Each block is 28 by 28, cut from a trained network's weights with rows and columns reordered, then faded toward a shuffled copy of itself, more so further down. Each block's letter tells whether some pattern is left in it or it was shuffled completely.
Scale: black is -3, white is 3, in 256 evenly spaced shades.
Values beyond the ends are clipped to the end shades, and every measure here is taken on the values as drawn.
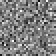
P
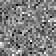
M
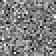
M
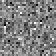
M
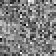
P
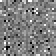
P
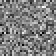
P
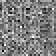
P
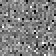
P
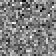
M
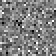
M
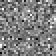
P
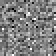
P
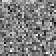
M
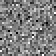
M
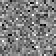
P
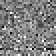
P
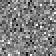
M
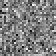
M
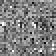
P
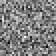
M
